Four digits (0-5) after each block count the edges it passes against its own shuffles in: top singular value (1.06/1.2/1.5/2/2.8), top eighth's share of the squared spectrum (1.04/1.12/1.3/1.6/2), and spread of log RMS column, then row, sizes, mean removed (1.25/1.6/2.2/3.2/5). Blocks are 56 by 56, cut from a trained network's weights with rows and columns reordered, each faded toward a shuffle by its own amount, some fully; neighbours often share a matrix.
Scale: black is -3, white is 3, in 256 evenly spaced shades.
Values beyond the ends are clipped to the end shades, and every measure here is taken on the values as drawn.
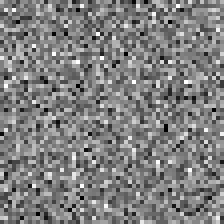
0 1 0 0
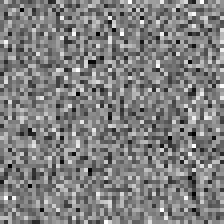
3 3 2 0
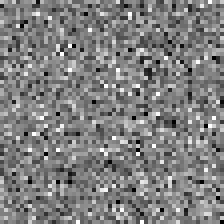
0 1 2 0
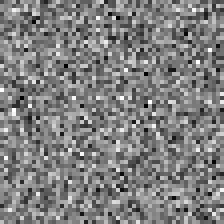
0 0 0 0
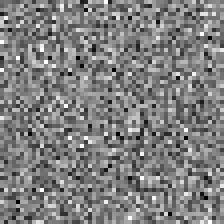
2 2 1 0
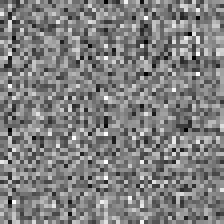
4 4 2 2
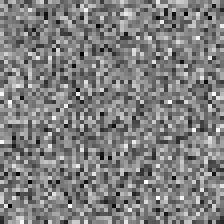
2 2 0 0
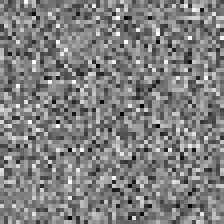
1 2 0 0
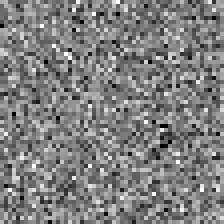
1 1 0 0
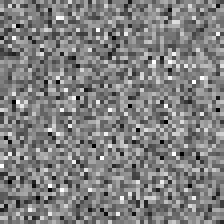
0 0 0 0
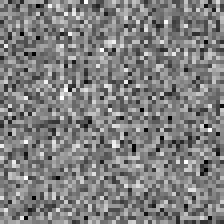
1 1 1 0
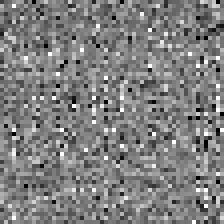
2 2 2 0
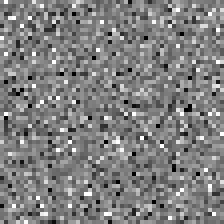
0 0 0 0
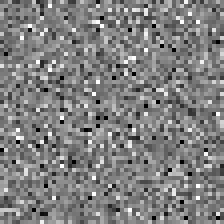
0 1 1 0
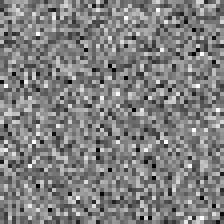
0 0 0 0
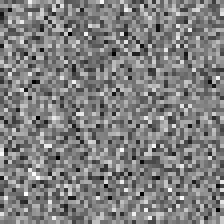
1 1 0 0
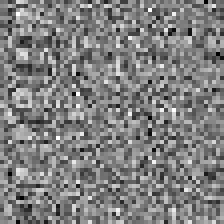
4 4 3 1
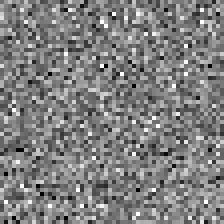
0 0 0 0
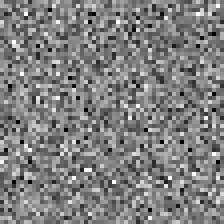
1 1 0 1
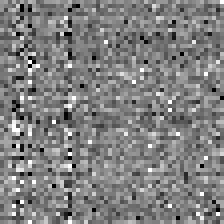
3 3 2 0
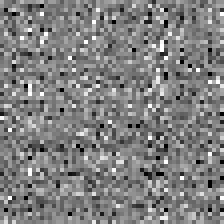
2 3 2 0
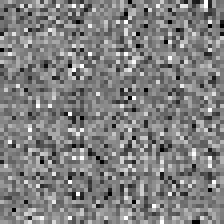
2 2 2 0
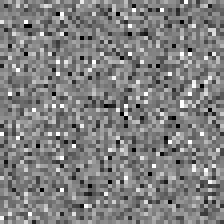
0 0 0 0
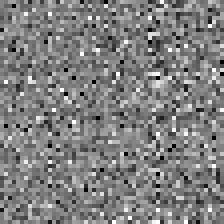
1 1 2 0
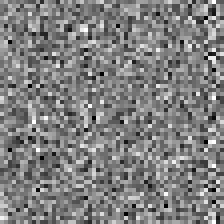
3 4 2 0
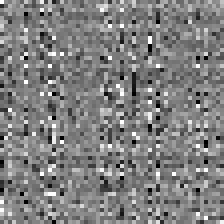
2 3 4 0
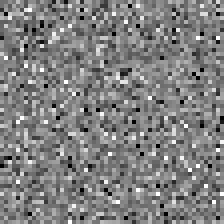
1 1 1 0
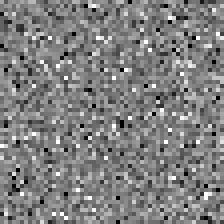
0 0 0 0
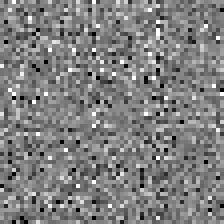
1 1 1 0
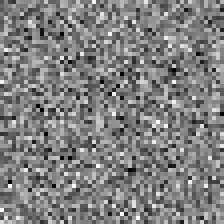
2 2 0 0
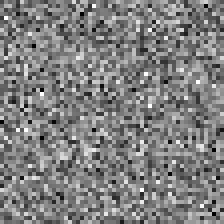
2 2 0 0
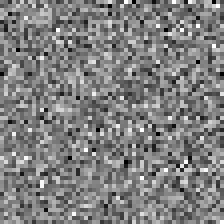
2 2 1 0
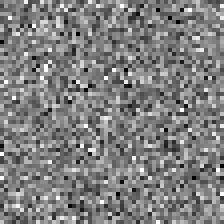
1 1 0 0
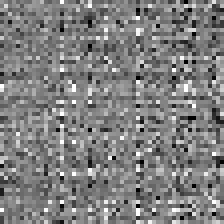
3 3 3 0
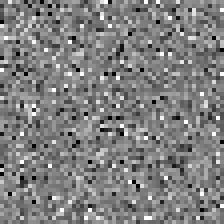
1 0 0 0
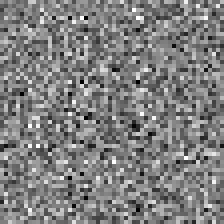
2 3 1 1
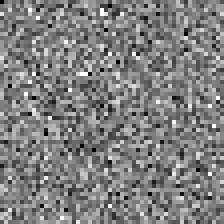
2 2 1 0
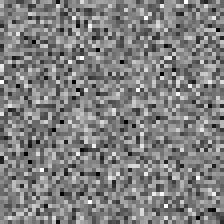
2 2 0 0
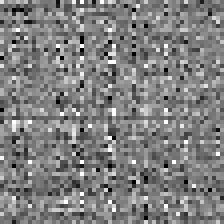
3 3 3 0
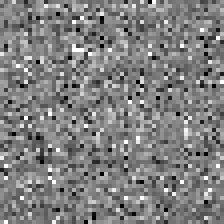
1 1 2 0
